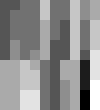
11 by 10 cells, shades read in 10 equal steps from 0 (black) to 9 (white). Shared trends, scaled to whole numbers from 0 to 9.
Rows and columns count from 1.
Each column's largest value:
6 6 8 8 7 4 6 7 5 9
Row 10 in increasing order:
0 3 4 5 6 6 6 8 8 9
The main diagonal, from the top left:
3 4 4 4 6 3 6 6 1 9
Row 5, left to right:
3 5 4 4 6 3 3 7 4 7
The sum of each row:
47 48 46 46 46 47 53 54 54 55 55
